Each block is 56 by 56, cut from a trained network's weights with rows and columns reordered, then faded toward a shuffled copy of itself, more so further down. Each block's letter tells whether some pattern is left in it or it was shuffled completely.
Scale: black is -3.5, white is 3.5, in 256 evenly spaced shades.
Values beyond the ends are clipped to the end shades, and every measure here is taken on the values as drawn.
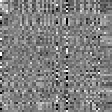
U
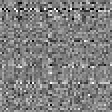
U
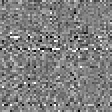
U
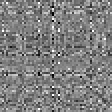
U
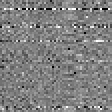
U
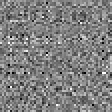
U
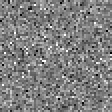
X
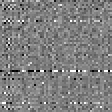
U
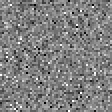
X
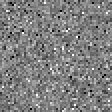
X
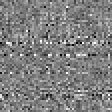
U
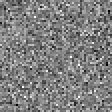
X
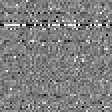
U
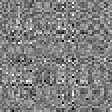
U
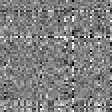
U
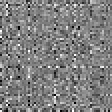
U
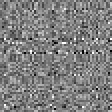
U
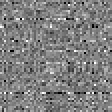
U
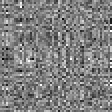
U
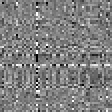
U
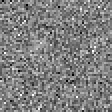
X
